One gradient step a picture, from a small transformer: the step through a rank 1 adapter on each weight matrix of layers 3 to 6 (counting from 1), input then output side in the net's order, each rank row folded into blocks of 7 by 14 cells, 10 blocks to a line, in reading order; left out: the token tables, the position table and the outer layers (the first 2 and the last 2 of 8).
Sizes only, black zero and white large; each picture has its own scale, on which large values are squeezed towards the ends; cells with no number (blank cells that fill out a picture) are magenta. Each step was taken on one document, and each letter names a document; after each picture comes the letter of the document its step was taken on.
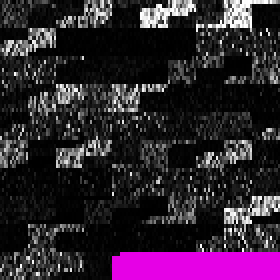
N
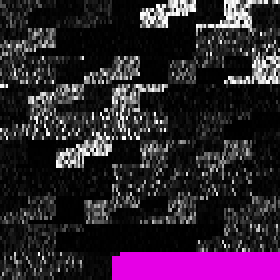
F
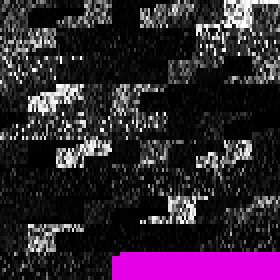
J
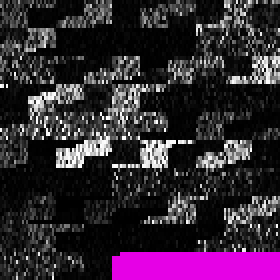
F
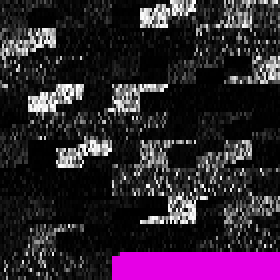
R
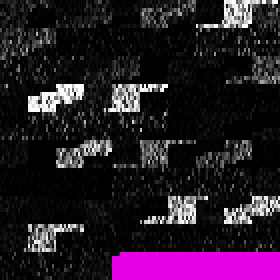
R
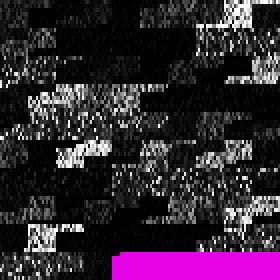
N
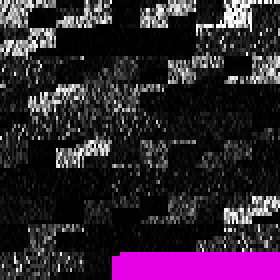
N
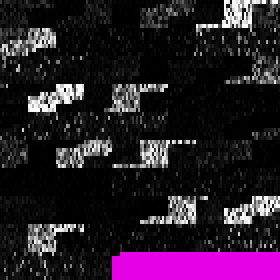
R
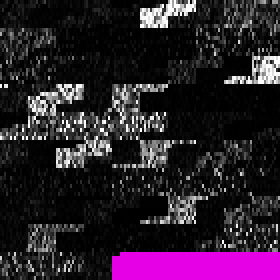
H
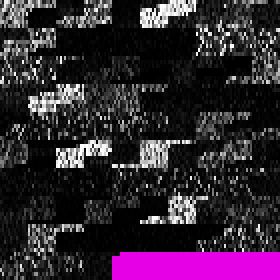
N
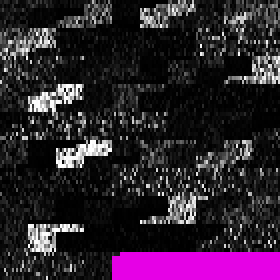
J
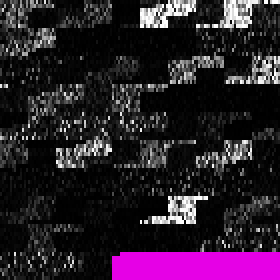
H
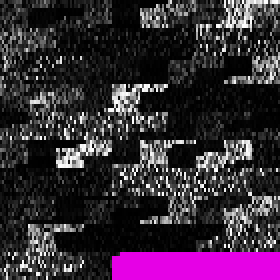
J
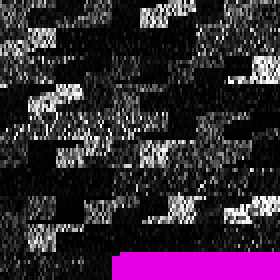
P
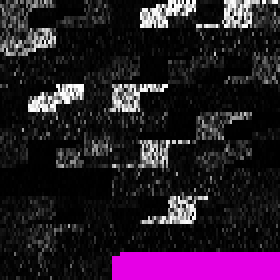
R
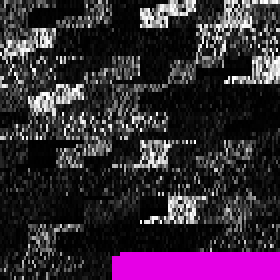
J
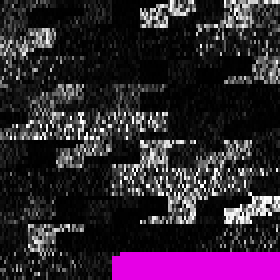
J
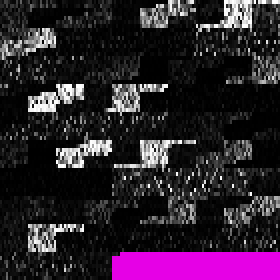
R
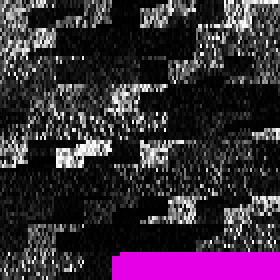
J
